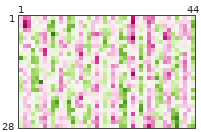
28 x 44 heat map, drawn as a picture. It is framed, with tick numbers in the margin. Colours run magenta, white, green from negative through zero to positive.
Overall the values sit about 50% of the way up the scale. Streaks run downward. Upright stripes repeat 10 times across the table.
